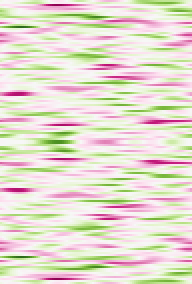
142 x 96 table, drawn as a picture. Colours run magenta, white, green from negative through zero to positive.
The top and bottom halves mirror each other. No overall slope runs across the table. The values follow a bell shape. On average the colour sits 50% of the way up the scale. The grain runs across in streaks.
